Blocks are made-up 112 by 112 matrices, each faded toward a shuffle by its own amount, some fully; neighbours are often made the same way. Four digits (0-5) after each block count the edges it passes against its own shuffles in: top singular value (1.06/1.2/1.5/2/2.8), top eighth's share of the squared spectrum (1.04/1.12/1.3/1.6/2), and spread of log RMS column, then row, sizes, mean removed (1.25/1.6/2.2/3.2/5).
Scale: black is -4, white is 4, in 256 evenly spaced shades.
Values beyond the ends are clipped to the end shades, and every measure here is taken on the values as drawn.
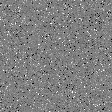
0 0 0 0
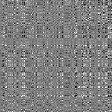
5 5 4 4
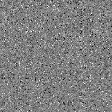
3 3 1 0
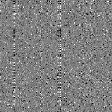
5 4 3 2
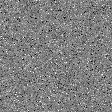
1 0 0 0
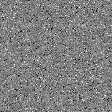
3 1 0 0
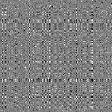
5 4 4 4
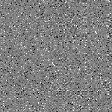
4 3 1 1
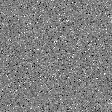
2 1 0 0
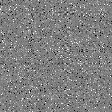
4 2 1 0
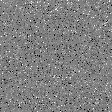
2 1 0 0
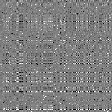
5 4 3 3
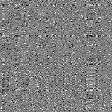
5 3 2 2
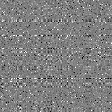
5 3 2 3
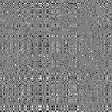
5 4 3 3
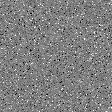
2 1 0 0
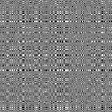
5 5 4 4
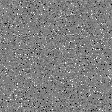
3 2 0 1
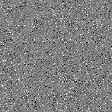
4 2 1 1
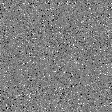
1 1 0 1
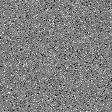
0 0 0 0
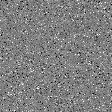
3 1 0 0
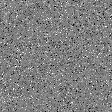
0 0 0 0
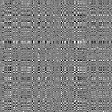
5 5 4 4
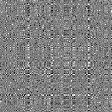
5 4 3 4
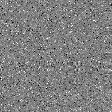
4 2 0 0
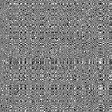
5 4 3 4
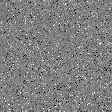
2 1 0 0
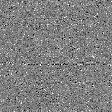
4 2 0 2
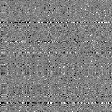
5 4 2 3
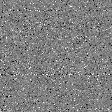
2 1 0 2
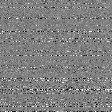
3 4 0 4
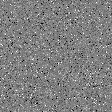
0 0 0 0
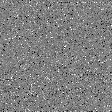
1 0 0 1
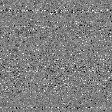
2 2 0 3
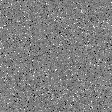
0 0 0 0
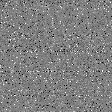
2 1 0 2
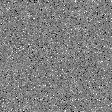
0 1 0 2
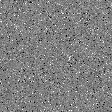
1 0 0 1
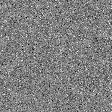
0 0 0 0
